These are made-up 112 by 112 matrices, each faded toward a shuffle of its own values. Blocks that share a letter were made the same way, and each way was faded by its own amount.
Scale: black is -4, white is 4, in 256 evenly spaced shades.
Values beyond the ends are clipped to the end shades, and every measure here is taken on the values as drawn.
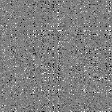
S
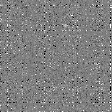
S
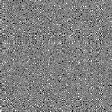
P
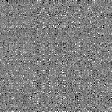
P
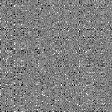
P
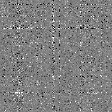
S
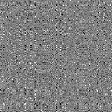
P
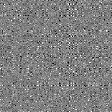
P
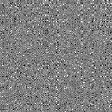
P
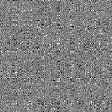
P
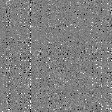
S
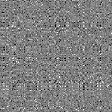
P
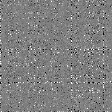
S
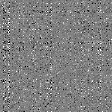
S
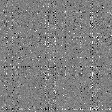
S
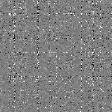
S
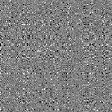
P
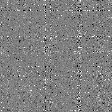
S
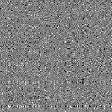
P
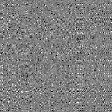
P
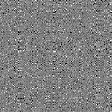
P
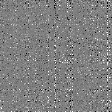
S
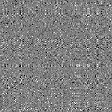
P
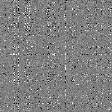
S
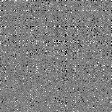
S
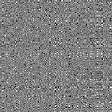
P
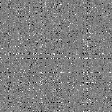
S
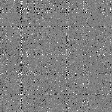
S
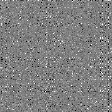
S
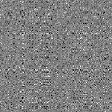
P
